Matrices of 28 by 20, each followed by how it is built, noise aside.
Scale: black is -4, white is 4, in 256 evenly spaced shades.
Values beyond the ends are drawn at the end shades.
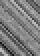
Toeplitz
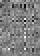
low rank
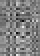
low rank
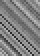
Toeplitz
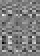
low rank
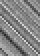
Toeplitz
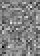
low rank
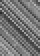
Toeplitz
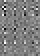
low rank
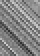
Toeplitz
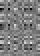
low rank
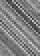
Toeplitz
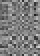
low rank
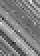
Toeplitz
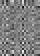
low rank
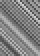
Toeplitz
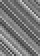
Toeplitz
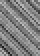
Toeplitz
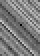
Toeplitz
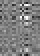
low rank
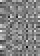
low rank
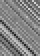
Toeplitz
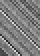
Toeplitz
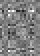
low rank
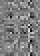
low rank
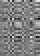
low rank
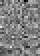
low rank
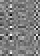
low rank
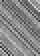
Toeplitz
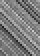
Toeplitz
